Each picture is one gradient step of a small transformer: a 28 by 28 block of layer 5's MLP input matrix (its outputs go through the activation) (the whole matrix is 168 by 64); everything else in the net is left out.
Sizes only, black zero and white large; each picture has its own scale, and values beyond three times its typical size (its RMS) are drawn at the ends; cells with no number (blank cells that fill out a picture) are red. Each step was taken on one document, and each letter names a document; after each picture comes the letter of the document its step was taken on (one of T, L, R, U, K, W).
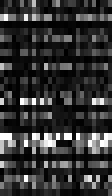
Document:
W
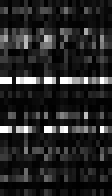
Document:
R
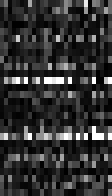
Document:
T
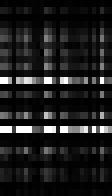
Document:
R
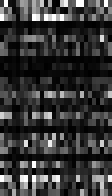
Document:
W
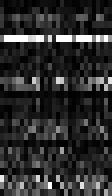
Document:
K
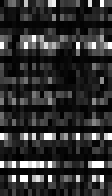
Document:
W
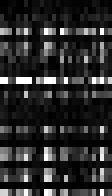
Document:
R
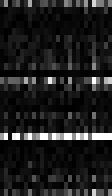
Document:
T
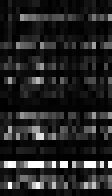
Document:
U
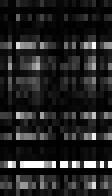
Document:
U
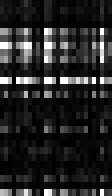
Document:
R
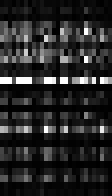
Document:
R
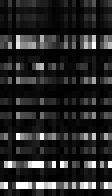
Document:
U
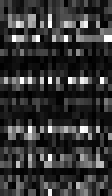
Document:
K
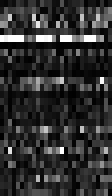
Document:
K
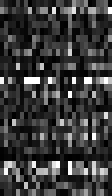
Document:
T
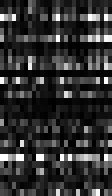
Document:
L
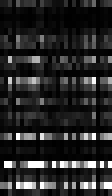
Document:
U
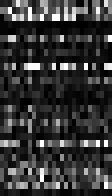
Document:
L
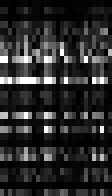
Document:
R
